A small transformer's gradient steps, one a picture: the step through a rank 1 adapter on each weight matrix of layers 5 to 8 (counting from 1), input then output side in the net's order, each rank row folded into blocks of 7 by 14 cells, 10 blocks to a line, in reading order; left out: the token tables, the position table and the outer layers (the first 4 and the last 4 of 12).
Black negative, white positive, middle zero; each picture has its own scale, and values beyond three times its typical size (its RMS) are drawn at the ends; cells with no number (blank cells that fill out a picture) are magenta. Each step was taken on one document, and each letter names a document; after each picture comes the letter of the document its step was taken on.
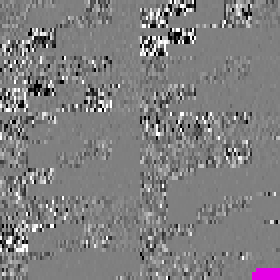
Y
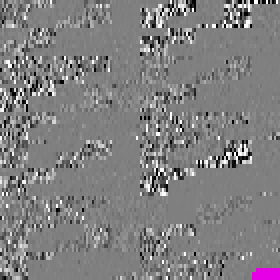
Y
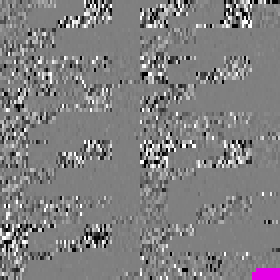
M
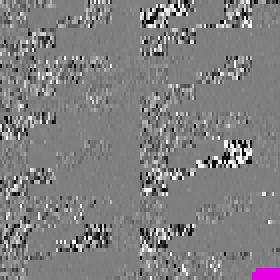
M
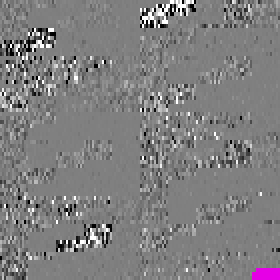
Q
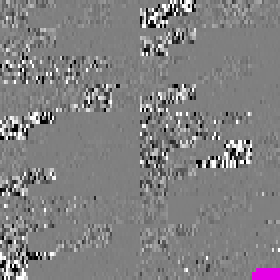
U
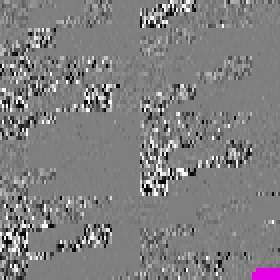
U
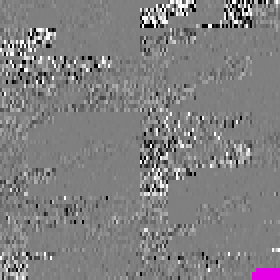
Q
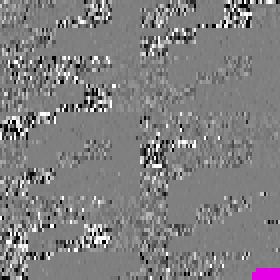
Y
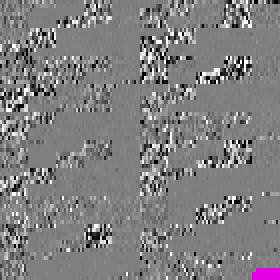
M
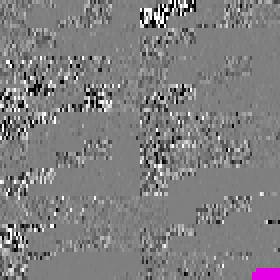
Y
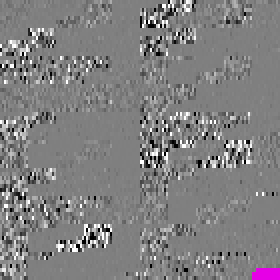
U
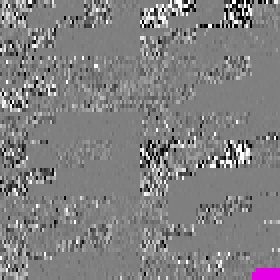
Q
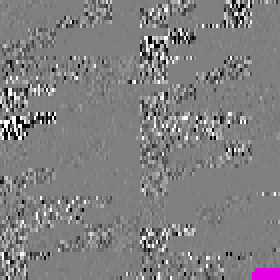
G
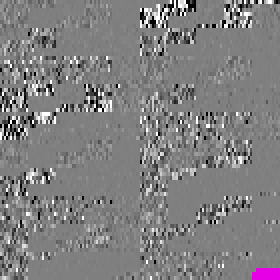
Y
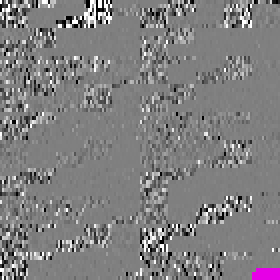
M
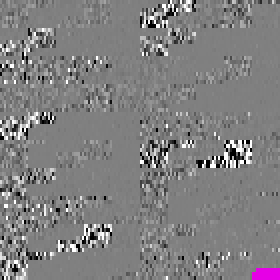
U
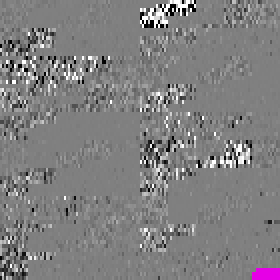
Q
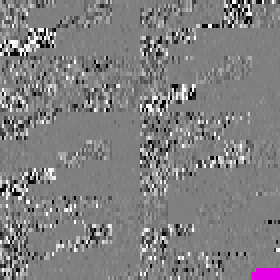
U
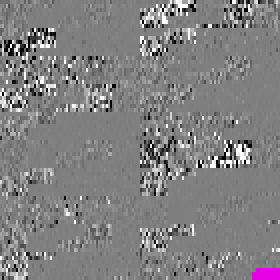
Q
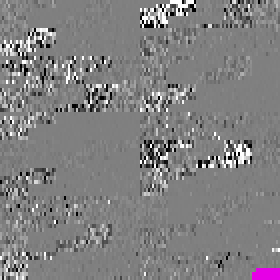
Q
